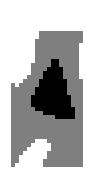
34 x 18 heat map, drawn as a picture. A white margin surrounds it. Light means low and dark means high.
The bottom right is the calmest part. The ninth with the lowest average is the top left. Values change most from cell to cell in the middle right. The centre is the ninth with the highest average.
